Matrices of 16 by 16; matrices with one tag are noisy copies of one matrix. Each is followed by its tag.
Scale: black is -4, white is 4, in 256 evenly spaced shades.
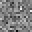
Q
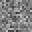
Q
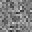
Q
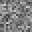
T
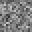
T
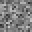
T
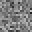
Q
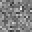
Q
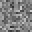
Q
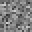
T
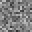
Q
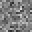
Q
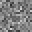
Q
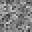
T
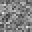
T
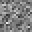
T
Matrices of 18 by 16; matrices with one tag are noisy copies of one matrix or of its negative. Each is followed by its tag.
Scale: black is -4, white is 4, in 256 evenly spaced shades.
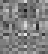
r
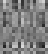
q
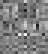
r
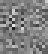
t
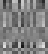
q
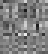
r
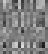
q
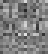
r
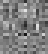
r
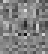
r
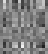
q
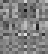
r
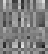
q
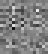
t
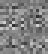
t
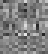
r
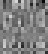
q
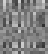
q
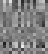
q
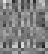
q
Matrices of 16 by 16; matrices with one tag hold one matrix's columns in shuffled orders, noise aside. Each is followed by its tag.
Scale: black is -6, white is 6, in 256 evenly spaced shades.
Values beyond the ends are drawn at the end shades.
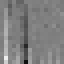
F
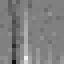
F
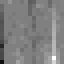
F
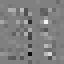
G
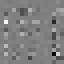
G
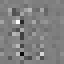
G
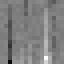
F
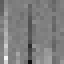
F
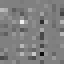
G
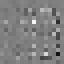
G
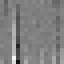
F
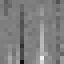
F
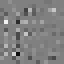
G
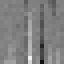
F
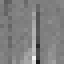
F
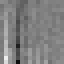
F
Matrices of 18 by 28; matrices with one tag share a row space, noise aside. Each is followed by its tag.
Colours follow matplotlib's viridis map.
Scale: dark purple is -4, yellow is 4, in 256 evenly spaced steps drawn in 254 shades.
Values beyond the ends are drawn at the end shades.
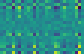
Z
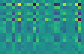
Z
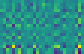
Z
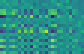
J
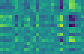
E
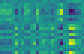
E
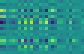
J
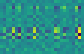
Z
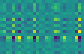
Z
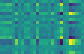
E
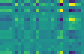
E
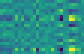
E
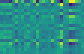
E
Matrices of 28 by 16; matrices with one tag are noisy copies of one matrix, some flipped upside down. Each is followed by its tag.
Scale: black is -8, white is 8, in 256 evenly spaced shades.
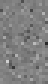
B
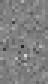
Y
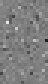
B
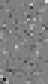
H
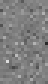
B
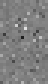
Y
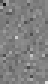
H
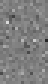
B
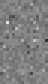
B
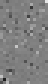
H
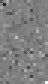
H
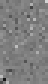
H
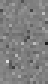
B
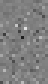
Y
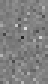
Y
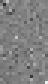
H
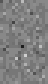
Y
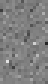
B
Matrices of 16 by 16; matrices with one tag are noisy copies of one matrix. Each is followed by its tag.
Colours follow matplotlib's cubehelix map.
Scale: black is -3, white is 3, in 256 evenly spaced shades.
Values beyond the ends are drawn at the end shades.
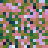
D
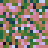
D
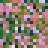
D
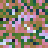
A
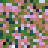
D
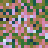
A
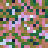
A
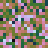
A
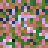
A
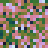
D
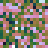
D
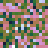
D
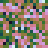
D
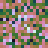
A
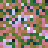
A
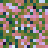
D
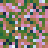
D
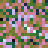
A
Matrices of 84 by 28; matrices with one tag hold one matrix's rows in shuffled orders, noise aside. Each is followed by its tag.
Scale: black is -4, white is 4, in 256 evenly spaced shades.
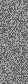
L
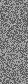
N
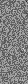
L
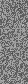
N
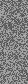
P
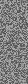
P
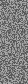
L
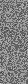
P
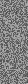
N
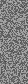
P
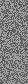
N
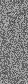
L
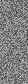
P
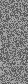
N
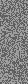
L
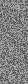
N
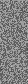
N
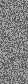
L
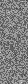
P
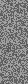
P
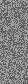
L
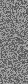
P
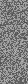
P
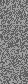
N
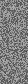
N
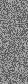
L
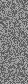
L
